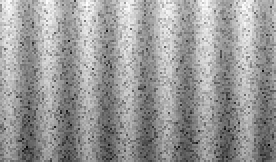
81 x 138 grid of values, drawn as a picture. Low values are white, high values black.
Histogram: bell-shaped. Stripes: upright, repeating 7 times. Slope: up to the bottom. Mirror symmetry: none.
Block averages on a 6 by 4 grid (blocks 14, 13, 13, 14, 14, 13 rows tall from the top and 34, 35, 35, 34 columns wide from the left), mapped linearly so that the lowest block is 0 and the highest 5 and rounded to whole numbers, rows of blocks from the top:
0 0 0 0 | 1 1 1 1 | 2 2 2 2 | 3 3 3 3 | 4 4 4 4 | 5 5 5 5
